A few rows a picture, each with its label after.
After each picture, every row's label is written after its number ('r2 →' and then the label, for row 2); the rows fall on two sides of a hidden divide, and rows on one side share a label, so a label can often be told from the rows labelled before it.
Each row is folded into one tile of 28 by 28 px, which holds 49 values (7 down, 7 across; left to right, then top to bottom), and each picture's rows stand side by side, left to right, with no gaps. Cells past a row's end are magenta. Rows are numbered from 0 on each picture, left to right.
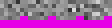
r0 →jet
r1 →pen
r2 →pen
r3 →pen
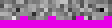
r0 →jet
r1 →pen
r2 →pen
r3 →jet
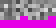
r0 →jet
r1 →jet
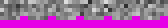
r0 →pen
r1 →pen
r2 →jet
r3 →jet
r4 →jet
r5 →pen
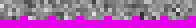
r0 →pen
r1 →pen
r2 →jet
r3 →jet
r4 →jet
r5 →pen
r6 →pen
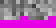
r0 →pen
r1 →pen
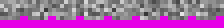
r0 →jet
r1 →jet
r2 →jet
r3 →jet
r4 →jet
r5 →pen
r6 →pen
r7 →jet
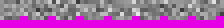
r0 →jet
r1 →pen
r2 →pen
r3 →pen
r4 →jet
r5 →jet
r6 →pen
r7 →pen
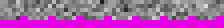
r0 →pen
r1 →pen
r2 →jet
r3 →pen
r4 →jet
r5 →jet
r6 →jet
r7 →pen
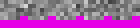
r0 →jet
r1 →pen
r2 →jet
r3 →jet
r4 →jet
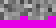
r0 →pen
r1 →jet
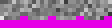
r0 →jet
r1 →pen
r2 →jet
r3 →pen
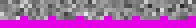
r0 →jet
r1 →jet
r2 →jet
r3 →jet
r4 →pen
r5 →jet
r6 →jet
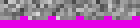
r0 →jet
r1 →jet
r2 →jet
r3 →pen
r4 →jet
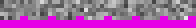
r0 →pen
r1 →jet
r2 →pen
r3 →pen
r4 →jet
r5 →pen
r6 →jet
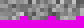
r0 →jet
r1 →pen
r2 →pen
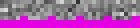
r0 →pen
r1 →jet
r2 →pen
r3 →pen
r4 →jet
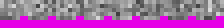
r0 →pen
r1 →jet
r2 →pen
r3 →jet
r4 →jet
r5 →pen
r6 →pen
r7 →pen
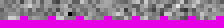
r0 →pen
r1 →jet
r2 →jet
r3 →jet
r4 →jet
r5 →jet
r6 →jet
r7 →pen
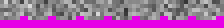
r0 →jet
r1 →jet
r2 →jet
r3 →jet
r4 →pen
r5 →pen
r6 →jet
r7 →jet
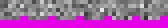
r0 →pen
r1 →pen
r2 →jet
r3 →pen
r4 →jet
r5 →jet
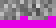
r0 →jet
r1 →pen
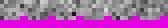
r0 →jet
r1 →jet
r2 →jet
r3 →pen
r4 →pen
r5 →jet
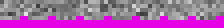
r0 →pen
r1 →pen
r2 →pen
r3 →jet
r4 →pen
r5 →jet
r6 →jet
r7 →jet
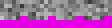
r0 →jet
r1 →pen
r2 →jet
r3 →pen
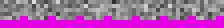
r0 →pen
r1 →jet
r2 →jet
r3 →jet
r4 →jet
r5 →jet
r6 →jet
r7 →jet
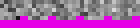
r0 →pen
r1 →jet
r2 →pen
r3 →pen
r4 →pen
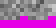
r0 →pen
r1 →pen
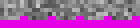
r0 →jet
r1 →pen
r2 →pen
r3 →pen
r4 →pen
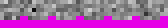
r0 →pen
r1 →pen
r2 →jet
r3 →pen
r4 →jet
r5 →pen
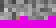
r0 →jet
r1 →pen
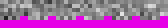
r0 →pen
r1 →jet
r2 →jet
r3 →jet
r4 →jet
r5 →pen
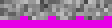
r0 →jet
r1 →pen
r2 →jet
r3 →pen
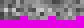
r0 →pen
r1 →jet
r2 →pen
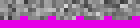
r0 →pen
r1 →jet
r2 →jet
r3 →pen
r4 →pen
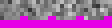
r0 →pen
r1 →jet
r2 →pen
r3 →jet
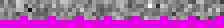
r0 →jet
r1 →jet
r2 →pen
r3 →jet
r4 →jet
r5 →pen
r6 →pen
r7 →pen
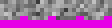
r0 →jet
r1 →pen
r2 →pen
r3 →pen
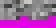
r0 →jet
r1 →pen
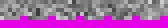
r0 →jet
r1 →pen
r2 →jet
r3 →pen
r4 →jet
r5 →jet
